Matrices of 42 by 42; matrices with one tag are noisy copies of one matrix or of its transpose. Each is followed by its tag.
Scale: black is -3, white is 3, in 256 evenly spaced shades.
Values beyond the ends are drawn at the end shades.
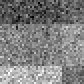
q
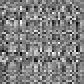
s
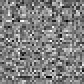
s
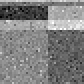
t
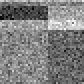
t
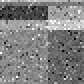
t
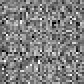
s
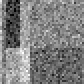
t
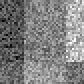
q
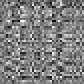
s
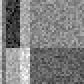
t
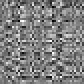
s
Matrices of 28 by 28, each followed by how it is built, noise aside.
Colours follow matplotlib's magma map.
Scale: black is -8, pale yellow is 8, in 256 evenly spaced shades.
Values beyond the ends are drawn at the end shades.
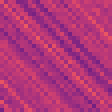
Toeplitz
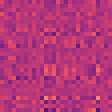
low rank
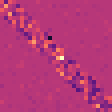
banded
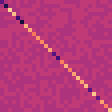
diagonal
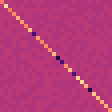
diagonal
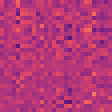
low rank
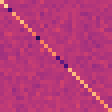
diagonal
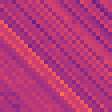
Toeplitz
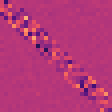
banded
